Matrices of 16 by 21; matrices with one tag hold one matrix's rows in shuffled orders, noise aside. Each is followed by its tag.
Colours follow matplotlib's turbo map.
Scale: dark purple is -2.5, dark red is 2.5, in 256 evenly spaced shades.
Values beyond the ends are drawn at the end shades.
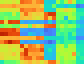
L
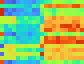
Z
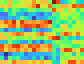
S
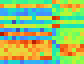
S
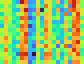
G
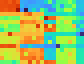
L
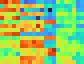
L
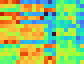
L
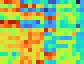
L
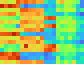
L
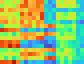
L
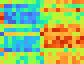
Z
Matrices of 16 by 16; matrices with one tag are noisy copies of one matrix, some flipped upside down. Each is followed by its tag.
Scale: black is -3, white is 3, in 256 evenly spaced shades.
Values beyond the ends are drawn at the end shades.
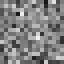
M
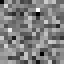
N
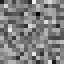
N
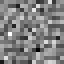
N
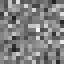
M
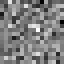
M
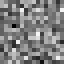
M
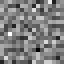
N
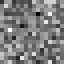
N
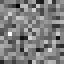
N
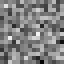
M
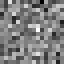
M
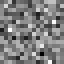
N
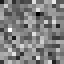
N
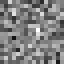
M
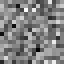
N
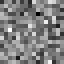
N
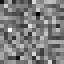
N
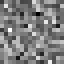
N
